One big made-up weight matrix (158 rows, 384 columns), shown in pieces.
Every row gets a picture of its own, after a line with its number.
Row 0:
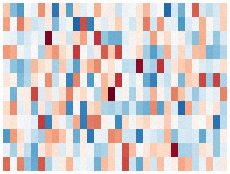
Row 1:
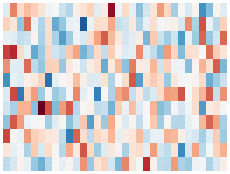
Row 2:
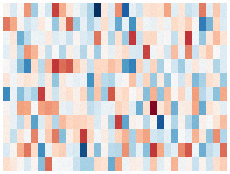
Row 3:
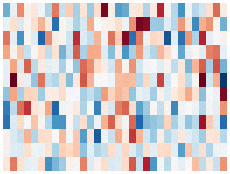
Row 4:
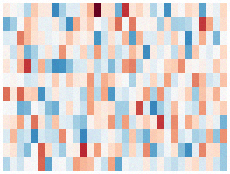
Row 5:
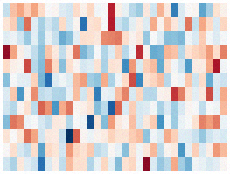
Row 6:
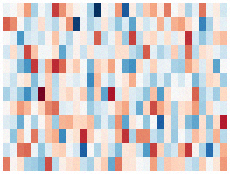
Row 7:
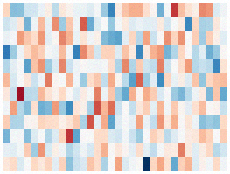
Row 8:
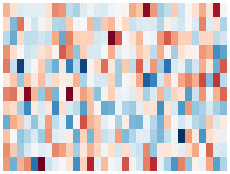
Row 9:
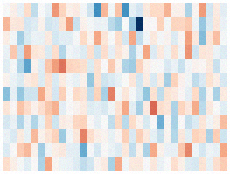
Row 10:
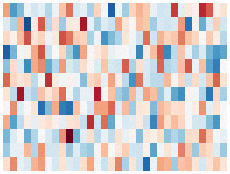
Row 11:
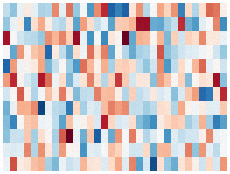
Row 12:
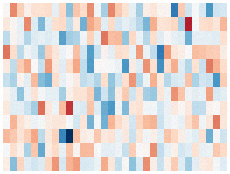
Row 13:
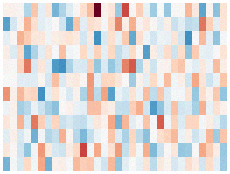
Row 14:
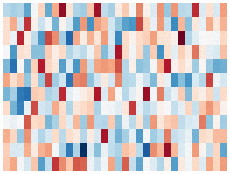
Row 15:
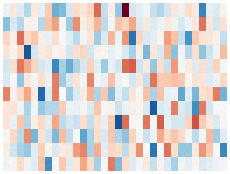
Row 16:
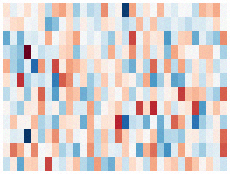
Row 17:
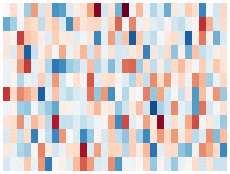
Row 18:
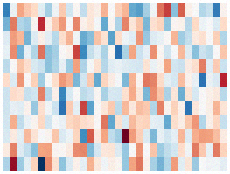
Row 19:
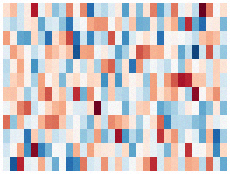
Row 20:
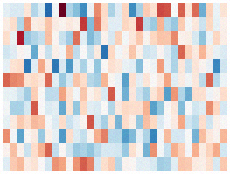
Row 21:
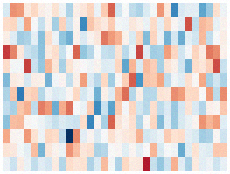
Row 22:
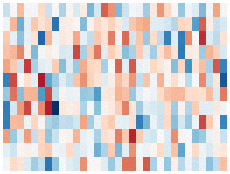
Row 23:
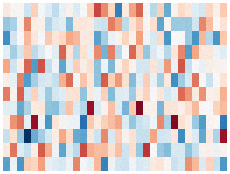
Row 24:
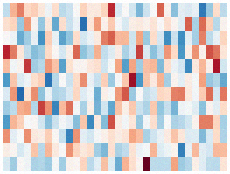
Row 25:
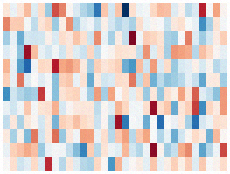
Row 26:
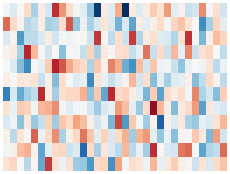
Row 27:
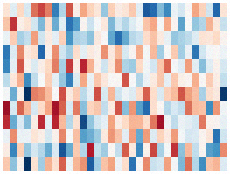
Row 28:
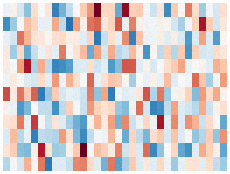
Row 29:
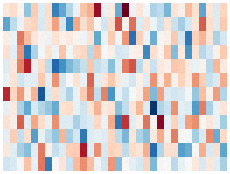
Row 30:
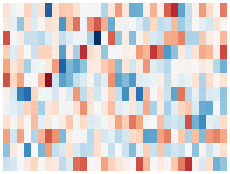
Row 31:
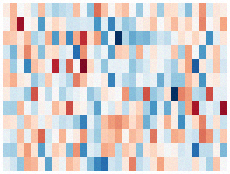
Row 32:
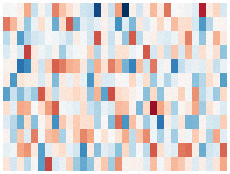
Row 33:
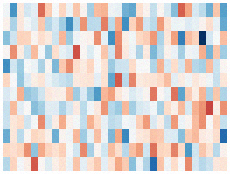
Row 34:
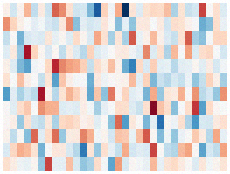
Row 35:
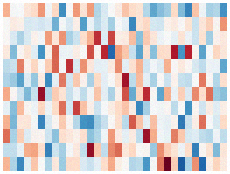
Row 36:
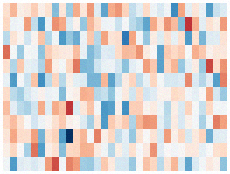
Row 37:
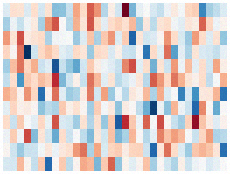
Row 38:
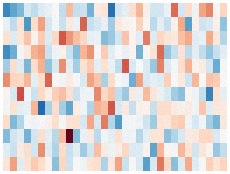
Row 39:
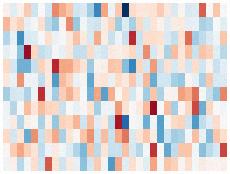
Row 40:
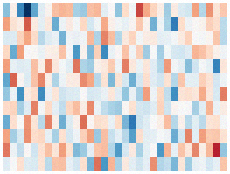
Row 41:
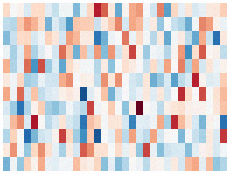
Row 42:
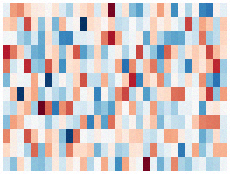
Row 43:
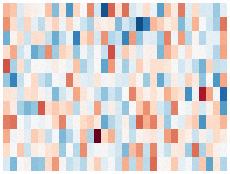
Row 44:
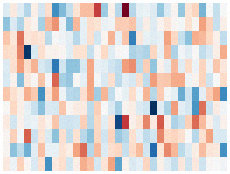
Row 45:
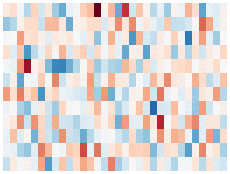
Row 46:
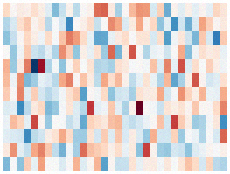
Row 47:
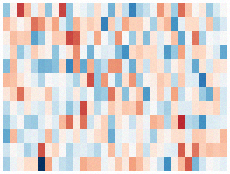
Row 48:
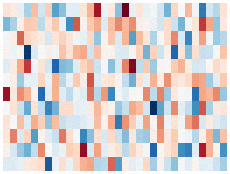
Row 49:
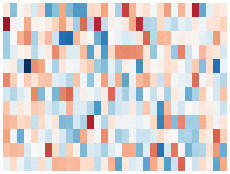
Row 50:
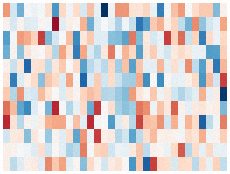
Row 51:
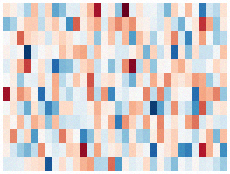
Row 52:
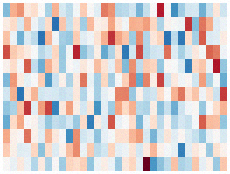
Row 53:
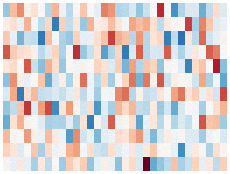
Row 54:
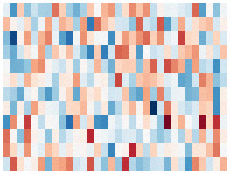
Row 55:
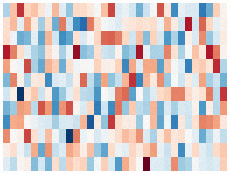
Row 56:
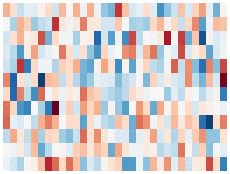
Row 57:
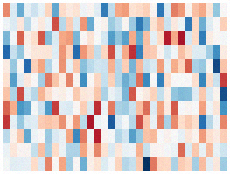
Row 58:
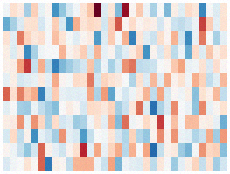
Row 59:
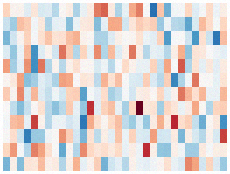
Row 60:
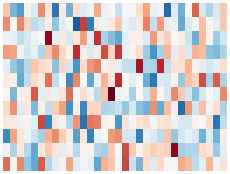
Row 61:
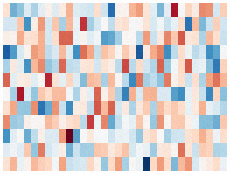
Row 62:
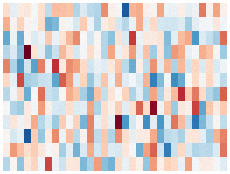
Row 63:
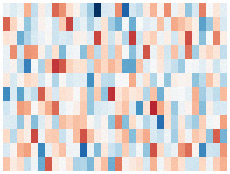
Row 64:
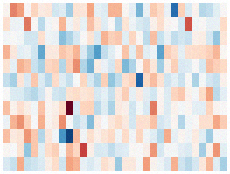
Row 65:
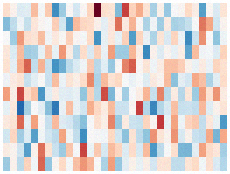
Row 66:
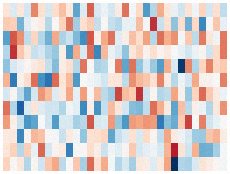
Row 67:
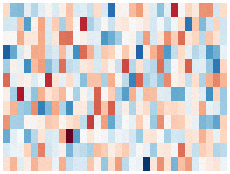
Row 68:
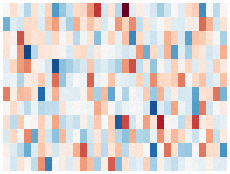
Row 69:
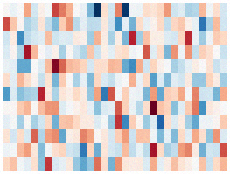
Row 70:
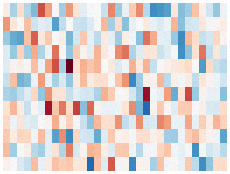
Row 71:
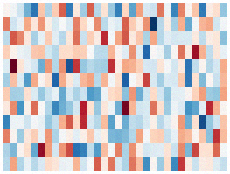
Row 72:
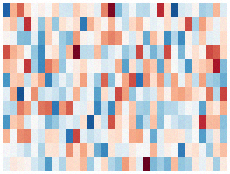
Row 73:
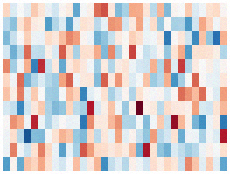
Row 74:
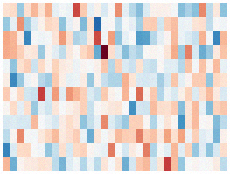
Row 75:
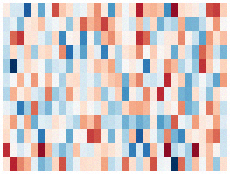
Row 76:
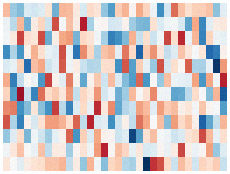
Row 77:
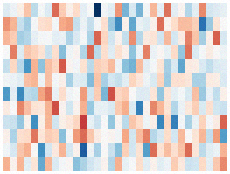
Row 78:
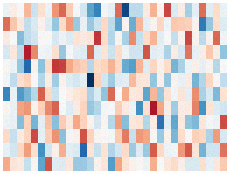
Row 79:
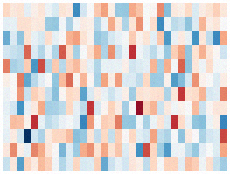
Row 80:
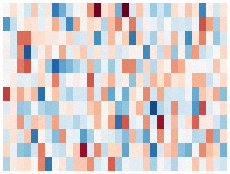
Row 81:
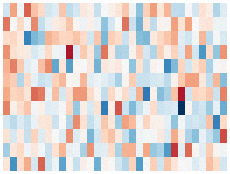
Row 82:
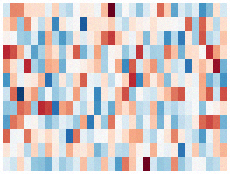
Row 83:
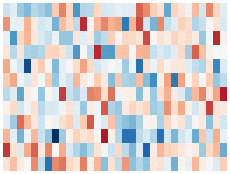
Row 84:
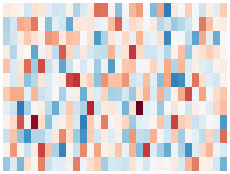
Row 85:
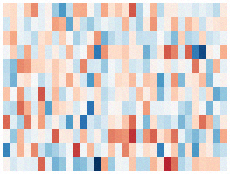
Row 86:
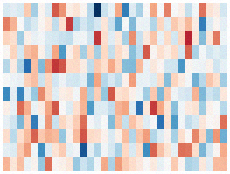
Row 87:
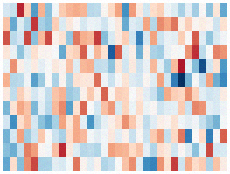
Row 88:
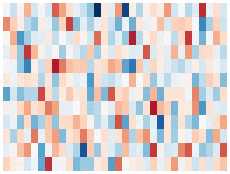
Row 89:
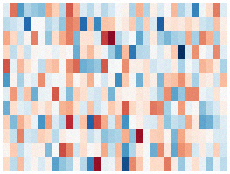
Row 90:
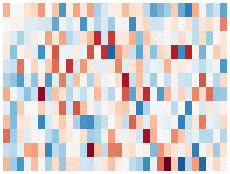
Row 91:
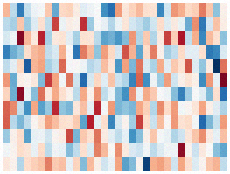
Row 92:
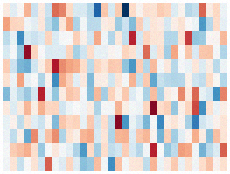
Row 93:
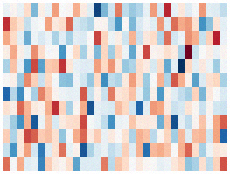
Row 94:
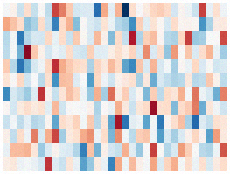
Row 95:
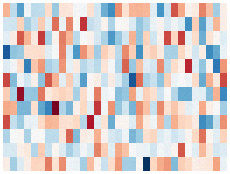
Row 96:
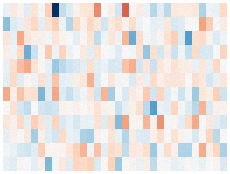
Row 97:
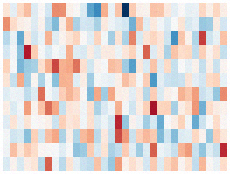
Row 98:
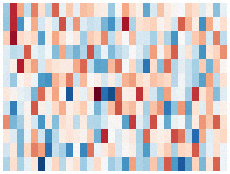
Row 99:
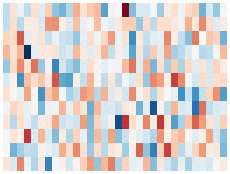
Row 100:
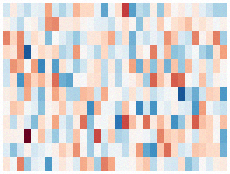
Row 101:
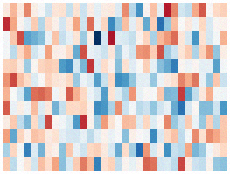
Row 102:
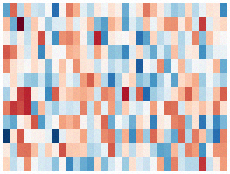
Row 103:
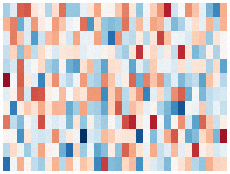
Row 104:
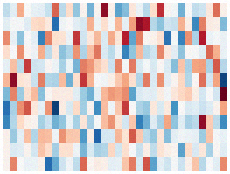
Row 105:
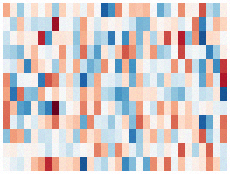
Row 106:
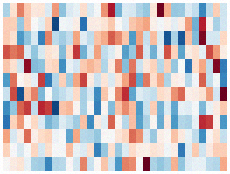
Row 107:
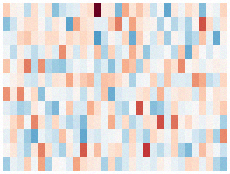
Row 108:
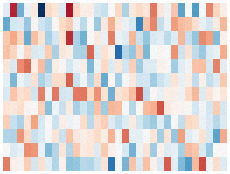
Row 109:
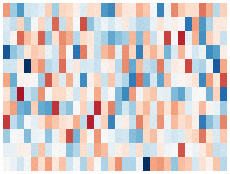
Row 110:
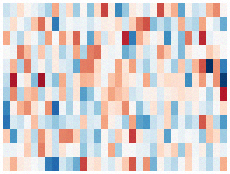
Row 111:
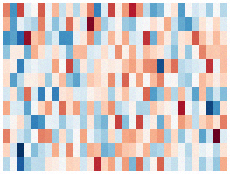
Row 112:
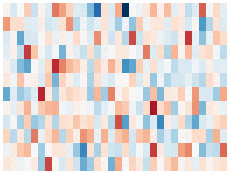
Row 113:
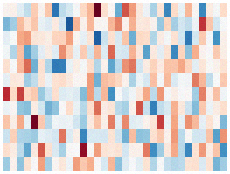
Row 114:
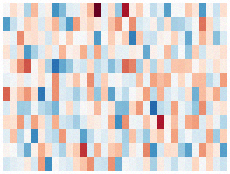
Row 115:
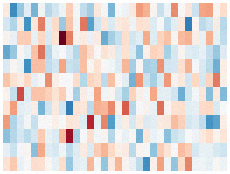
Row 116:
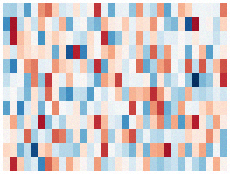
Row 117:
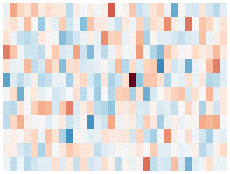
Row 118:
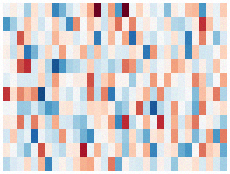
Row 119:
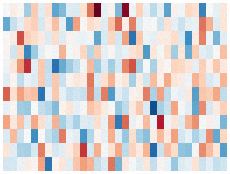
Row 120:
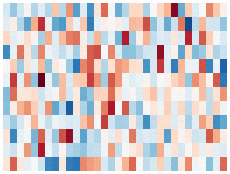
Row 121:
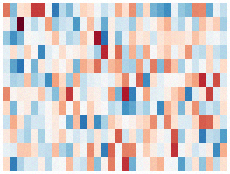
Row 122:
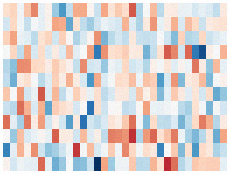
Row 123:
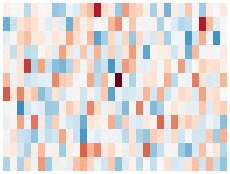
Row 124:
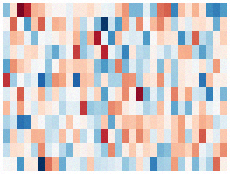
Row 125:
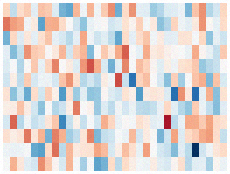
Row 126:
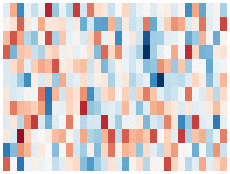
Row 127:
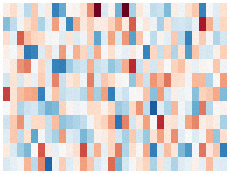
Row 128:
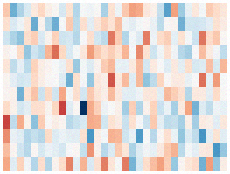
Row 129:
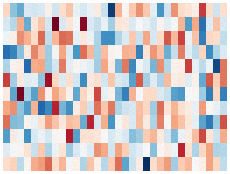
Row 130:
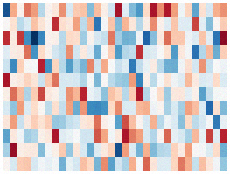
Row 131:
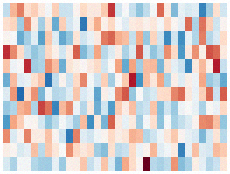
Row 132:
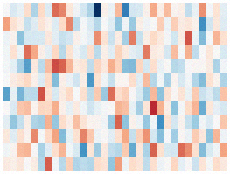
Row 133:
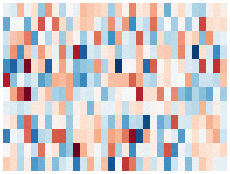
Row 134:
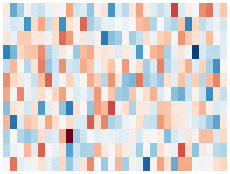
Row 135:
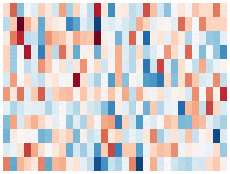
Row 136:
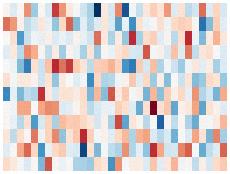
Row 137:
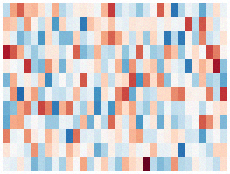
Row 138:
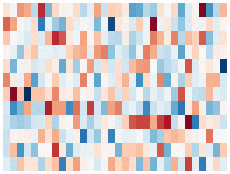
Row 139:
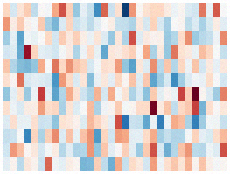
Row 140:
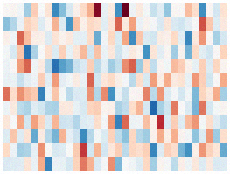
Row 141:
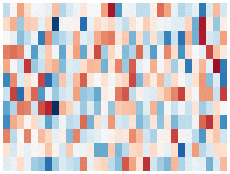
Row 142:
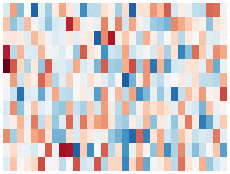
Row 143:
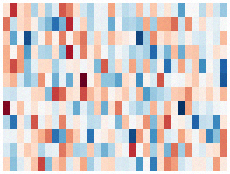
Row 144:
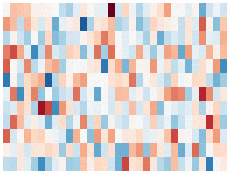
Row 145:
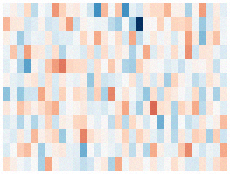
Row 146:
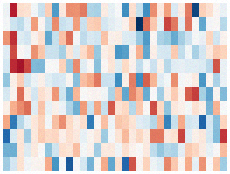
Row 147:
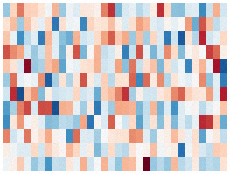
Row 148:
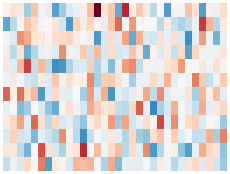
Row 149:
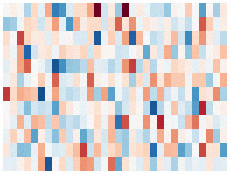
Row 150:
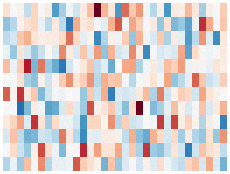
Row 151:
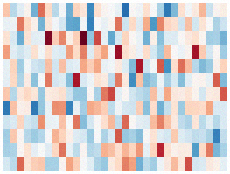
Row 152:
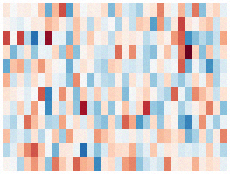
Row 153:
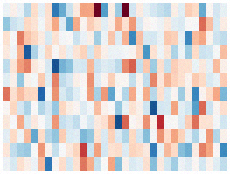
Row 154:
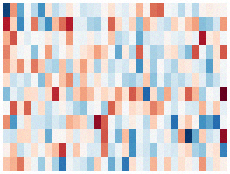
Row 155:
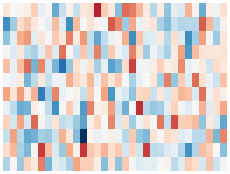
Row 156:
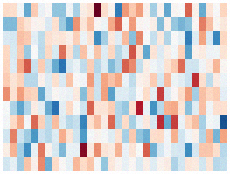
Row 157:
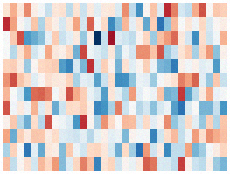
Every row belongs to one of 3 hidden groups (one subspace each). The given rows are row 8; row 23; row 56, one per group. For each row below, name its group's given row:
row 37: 23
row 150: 23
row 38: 56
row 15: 23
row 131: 56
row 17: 23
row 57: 56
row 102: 8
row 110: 56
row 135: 8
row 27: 8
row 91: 56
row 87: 8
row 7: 56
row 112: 23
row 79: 23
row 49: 8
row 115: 56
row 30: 8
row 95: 56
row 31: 8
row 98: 8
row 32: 23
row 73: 23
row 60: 8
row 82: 56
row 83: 8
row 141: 56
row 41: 23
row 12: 56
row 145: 23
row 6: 23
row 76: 56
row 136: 23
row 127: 23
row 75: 8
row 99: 23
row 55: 56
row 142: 8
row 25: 23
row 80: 23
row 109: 56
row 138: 8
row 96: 23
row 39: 23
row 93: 23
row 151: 8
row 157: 8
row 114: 23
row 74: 8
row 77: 23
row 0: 8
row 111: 8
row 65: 23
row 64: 56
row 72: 56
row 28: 23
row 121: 8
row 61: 56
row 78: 23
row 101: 8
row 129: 56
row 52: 56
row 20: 8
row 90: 8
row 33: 8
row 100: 23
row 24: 56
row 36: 56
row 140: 23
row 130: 8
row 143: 8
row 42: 56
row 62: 23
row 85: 8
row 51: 23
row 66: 8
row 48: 23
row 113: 23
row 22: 56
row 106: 56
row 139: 23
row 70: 8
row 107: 23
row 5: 56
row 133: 8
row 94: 23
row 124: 8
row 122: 8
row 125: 8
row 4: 23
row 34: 23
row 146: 8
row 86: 23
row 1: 56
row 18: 8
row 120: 56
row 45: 23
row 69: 23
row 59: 23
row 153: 23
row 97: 23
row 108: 8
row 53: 56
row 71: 8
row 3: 56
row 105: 56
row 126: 8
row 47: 8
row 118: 23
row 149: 23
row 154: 8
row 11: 56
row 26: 23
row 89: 8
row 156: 23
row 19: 8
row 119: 23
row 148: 23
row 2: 23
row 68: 23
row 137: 56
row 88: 23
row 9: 23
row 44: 23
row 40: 8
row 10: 56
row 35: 8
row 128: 8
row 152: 8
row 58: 23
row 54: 8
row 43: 56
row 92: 23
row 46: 23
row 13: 23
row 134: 56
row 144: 56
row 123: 23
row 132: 23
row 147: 56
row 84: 23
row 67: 56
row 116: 8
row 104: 56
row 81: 8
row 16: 23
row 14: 8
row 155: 23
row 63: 23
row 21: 56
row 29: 23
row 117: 56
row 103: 8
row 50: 56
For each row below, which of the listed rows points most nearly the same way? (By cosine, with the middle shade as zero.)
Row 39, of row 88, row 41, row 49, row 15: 88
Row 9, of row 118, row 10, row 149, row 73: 10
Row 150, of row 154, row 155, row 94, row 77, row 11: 155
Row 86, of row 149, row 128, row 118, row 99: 128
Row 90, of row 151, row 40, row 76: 151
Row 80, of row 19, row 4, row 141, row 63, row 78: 4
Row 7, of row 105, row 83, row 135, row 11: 105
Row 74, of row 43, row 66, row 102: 102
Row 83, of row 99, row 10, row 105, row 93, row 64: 10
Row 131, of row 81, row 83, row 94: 81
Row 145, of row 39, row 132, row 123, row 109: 132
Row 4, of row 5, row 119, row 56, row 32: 119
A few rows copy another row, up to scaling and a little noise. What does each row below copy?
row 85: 122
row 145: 9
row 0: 60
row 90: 35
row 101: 157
